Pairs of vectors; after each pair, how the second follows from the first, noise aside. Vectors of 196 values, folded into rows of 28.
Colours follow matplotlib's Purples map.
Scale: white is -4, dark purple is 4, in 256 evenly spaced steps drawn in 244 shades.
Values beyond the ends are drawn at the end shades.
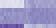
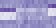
wrapped around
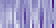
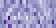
shuffled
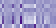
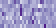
shuffled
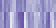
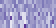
sign-scrambled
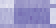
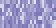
shuffled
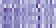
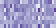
sign-scrambled
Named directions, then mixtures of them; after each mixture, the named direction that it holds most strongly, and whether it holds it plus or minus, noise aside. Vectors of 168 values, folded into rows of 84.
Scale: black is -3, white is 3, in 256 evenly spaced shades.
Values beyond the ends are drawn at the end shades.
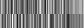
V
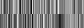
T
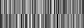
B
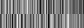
V, minus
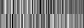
V, minus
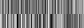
V, plus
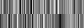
T, plus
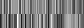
T, plus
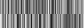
B, minus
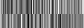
B, minus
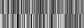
T, minus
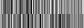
T, plus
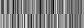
B, minus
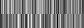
B, plus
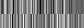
V, minus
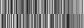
V, plus
